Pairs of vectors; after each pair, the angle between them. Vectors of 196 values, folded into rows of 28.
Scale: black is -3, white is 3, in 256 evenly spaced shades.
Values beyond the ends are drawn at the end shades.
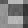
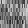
partly opposed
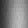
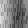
nearly opposite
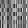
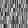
partly opposed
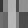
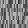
orthogonal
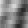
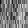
partly opposed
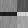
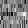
partly aligned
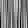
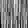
nearly parallel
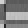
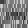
partly opposed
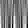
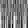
nearly parallel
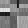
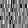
orthogonal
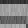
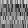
partly opposed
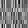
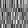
nearly opposite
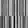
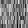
partly aligned
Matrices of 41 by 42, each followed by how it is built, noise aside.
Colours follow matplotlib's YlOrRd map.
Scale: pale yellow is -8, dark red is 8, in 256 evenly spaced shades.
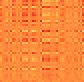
low rank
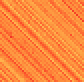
Toeplitz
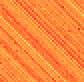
Toeplitz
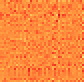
low rank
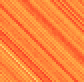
Toeplitz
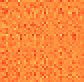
low rank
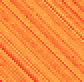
Toeplitz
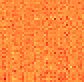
low rank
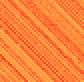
Toeplitz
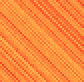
Toeplitz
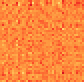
low rank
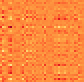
low rank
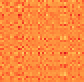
low rank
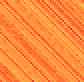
Toeplitz
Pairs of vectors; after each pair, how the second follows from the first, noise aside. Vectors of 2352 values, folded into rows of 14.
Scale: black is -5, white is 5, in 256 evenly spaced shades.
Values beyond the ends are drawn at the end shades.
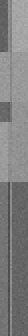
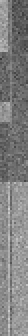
negated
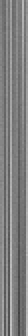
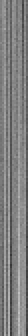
negated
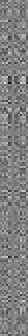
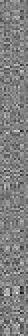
wrapped around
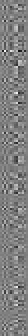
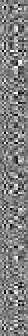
scaled up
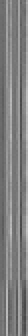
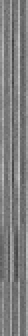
wrapped around
